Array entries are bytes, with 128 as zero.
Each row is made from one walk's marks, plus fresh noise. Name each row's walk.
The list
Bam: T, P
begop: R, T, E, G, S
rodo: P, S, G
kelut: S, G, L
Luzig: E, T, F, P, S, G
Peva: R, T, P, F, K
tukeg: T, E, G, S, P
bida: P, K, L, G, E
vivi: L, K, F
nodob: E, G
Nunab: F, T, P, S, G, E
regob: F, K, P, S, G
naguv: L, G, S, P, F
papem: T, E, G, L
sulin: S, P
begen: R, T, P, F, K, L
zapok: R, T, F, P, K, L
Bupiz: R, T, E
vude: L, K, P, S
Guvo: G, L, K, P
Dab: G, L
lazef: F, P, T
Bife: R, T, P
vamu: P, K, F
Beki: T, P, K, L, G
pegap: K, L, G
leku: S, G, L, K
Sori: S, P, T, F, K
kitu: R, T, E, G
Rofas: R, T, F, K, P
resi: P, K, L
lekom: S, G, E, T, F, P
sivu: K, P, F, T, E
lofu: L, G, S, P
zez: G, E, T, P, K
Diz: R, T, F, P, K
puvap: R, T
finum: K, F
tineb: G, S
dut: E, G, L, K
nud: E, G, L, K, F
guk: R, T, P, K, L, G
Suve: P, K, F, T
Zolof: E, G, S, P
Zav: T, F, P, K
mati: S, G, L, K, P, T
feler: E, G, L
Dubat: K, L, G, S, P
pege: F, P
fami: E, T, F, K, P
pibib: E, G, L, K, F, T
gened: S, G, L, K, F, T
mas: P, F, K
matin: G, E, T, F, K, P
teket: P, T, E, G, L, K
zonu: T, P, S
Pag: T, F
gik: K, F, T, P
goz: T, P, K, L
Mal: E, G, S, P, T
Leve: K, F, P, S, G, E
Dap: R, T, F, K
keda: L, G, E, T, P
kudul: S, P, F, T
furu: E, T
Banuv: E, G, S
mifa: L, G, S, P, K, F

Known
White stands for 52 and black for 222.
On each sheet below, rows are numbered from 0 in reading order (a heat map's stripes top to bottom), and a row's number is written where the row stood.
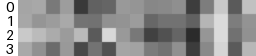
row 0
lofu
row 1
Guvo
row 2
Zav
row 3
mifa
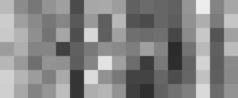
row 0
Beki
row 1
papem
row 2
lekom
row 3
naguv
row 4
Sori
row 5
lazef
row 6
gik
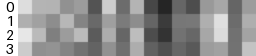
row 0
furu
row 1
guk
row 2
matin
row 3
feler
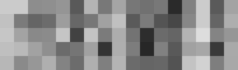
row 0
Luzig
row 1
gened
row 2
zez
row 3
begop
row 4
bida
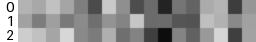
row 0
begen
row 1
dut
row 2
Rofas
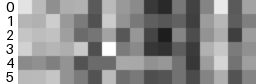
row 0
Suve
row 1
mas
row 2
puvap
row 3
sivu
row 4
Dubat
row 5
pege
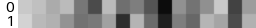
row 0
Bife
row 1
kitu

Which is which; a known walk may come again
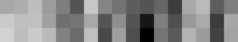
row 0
mas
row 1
puvap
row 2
Bupiz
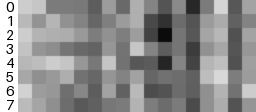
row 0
tukeg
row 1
finum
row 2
Dap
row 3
Banuv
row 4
zapok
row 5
Guvo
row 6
papem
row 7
tineb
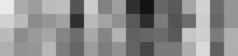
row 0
fami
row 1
Bam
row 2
bida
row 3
guk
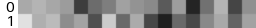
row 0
sulin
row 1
furu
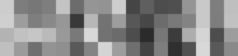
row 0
pibib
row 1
keda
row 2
Diz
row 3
Sori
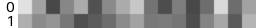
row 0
Nunab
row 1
kelut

